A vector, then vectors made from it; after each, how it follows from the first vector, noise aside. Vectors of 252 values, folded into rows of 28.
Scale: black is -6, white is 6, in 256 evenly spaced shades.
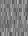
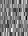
scaled up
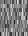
scaled up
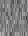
sign-scrambled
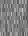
sign-scrambled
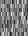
scaled up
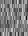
scaled up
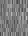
sign-scrambled
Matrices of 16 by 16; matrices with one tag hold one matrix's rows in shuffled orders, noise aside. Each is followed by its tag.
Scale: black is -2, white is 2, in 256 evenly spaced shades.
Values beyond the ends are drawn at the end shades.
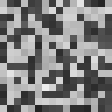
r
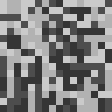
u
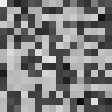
r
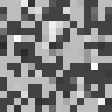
r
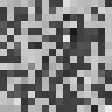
u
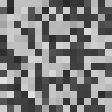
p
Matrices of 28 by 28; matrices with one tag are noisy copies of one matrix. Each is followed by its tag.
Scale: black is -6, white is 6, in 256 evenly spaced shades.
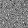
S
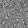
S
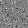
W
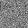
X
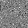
X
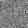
X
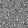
S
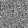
X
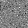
X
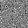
X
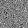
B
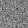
W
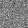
S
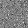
S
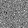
B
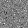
B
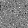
X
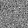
X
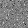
S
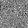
X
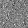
S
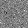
B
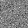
X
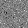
B
